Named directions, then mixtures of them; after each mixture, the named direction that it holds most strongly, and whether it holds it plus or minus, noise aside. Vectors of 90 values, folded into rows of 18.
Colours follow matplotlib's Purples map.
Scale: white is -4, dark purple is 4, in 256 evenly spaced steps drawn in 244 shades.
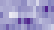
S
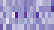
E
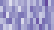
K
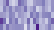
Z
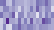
E, minus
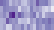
S, minus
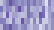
K, minus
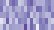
Z, minus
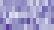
S, plus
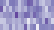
Z, minus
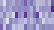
E, plus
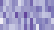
Z, minus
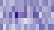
E, plus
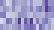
K, plus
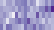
E, plus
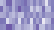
K, minus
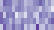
E, minus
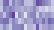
E, minus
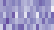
E, minus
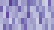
K, minus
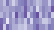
E, plus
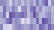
K, plus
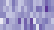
Z, minus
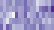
E, plus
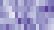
S, plus
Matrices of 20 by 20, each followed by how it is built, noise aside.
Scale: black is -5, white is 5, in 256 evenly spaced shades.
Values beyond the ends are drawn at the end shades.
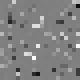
sparse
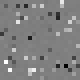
sparse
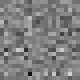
low rank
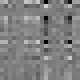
low rank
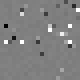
sparse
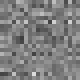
low rank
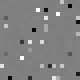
sparse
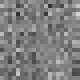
low rank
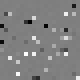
sparse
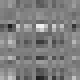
low rank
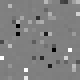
sparse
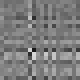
low rank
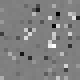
sparse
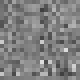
low rank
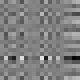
low rank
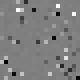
sparse
